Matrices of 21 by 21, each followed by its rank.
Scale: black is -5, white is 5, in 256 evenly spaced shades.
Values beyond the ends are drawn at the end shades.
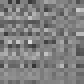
three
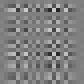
one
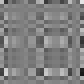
one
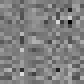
three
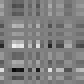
one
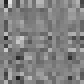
three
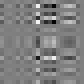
one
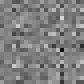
three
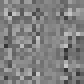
three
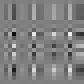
one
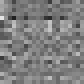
three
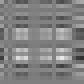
one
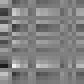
one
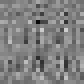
three
